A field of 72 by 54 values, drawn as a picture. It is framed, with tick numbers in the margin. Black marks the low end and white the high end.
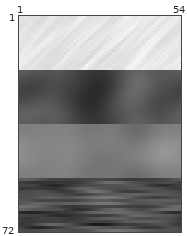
The table splits into 4 rows of 1 panel. Panel 1,1: very high, slanting up to the right, faint in contrast. Panel 2,1: low, smooth. Panel 3,1: middling, smooth, faint in contrast. Panel 4,1: low, streaked across.
